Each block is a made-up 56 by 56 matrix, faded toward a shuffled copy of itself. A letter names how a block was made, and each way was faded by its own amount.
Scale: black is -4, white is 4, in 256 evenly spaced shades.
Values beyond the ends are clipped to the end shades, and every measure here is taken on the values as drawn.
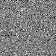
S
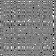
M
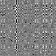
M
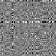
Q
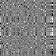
M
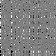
M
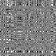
Q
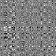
Q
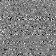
S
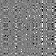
M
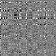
Q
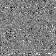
S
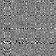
Q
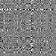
Q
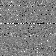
S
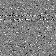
S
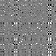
M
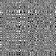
Q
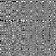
Q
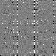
M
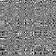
Q
